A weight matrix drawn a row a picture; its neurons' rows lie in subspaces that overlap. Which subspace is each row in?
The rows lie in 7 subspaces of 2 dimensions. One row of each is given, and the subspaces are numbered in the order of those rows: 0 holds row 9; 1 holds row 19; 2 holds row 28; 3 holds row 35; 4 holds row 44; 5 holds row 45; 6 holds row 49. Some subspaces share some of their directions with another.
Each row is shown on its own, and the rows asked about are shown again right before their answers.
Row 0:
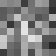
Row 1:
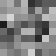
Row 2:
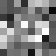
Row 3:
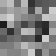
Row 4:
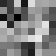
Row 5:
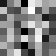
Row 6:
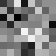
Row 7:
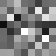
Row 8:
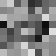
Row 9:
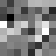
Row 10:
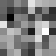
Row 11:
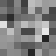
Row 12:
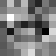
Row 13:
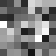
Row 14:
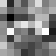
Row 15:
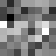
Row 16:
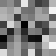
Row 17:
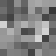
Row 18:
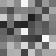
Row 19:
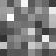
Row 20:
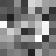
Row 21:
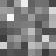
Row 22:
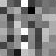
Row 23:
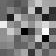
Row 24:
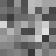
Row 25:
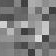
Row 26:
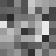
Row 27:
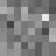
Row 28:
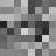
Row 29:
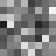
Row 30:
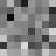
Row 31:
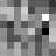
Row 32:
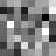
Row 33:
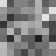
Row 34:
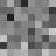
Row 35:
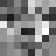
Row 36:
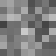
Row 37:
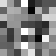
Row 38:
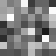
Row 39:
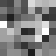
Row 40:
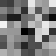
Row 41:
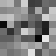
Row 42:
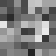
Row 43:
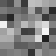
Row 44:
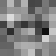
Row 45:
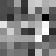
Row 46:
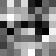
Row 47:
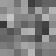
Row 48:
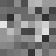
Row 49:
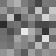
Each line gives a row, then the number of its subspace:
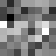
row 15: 0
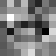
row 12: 4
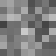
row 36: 3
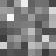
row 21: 1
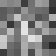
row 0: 3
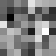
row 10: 2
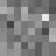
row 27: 5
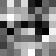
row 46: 4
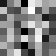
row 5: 0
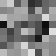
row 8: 1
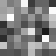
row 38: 1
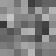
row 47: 2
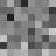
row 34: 1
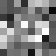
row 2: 3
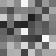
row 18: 2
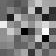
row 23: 6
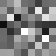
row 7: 6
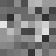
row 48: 6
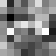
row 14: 4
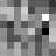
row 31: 5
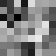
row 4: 6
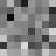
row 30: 1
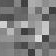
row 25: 2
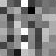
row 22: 0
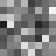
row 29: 5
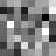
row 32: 5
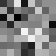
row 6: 6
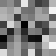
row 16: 3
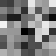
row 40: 3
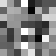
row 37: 0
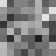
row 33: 4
